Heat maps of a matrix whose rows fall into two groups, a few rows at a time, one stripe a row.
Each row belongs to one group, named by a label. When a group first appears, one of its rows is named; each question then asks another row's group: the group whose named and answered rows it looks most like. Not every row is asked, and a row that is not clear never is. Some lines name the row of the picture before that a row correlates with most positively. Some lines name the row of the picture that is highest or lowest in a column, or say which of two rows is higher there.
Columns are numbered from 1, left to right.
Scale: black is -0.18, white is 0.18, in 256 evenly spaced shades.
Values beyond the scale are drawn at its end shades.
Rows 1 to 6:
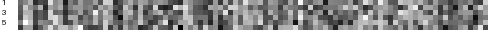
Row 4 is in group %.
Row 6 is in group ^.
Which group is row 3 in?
%
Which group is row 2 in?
^
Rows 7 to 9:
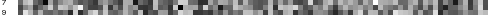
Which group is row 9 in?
%
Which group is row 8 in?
^
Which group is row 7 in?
^
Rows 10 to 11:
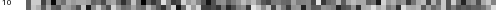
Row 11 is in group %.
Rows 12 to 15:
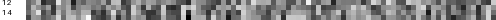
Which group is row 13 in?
^
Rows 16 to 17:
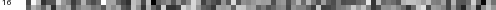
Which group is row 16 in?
%
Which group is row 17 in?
^
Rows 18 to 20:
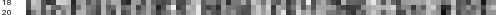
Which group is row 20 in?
%
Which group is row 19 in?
%
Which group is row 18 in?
%
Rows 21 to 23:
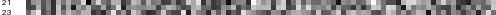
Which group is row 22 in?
%
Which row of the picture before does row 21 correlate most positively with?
18
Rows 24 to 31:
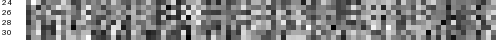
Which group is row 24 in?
%
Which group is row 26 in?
%
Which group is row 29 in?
%
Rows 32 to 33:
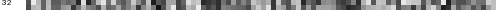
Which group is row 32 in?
%
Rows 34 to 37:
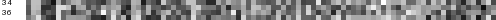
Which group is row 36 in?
%
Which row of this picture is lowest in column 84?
35
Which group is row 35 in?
%
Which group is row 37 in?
^
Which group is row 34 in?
^
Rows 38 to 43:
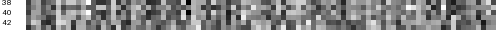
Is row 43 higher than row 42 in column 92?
Yes
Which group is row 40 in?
^
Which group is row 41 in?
^
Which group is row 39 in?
%
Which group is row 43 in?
%
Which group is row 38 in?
^
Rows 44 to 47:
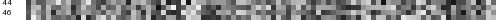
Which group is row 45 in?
%
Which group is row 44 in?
^
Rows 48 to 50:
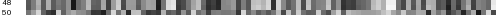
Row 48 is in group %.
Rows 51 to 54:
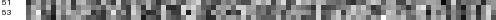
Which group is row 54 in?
^
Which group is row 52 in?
^
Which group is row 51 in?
%
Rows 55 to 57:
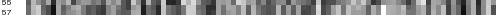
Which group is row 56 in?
^
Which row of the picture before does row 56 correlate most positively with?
54
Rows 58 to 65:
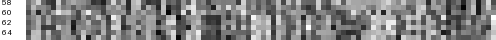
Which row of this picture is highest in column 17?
59
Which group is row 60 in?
^
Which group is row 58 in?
^
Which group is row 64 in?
%
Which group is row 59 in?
^
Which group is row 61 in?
%
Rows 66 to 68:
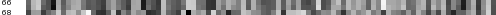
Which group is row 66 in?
^
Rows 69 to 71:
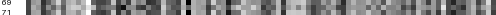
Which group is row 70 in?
^
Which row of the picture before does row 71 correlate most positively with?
68
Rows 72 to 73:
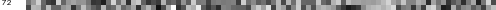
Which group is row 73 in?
%
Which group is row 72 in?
^
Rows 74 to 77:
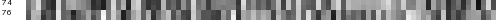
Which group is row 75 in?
^
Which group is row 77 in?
%
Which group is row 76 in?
%
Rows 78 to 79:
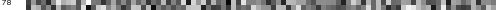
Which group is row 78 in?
^
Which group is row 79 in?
%
